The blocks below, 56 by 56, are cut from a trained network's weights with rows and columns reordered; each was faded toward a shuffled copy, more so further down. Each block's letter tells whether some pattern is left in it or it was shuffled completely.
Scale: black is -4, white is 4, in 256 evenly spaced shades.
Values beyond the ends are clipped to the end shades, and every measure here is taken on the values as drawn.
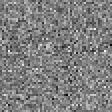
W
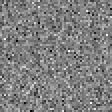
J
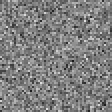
J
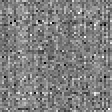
W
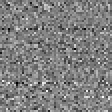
W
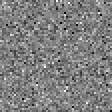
J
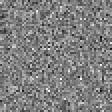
W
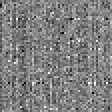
W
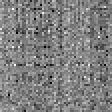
W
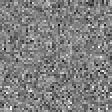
W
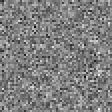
W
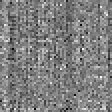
W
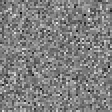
J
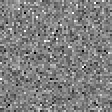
J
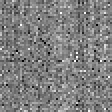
W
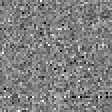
W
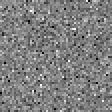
J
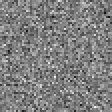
J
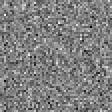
W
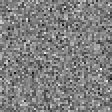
J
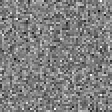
W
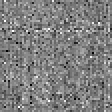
W
